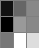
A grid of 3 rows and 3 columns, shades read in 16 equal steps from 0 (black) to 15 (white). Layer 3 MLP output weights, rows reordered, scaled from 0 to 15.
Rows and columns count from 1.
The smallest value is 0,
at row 2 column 1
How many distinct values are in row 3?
3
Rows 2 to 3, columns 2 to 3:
9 8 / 15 13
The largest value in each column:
7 15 13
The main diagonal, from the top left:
1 9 13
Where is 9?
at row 2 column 2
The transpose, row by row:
1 0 7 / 6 9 15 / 8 8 13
